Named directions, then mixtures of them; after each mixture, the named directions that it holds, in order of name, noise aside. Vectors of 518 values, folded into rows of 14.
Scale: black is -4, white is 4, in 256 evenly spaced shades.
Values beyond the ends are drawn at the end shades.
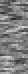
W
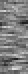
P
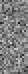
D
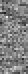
D, P, W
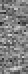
D, P, W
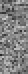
D, W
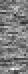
P, W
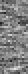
D, P, W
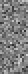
D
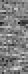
D, P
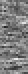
P, W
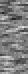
W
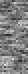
D, P, W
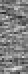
D, P, W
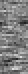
P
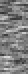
W
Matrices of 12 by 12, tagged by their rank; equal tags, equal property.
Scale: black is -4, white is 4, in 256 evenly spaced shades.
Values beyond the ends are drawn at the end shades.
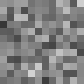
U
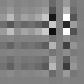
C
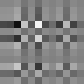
C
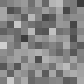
U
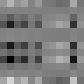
C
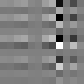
C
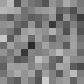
U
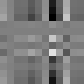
C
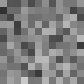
U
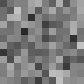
U
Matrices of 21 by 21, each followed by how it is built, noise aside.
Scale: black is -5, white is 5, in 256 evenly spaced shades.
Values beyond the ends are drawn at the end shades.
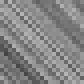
Toeplitz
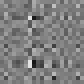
low rank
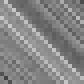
Toeplitz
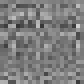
low rank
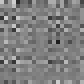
low rank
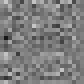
low rank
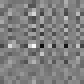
low rank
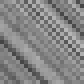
Toeplitz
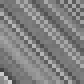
Toeplitz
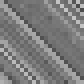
Toeplitz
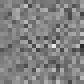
low rank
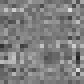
low rank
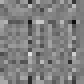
low rank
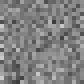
low rank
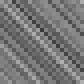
Toeplitz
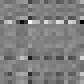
low rank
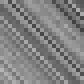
Toeplitz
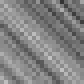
Toeplitz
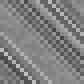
Toeplitz
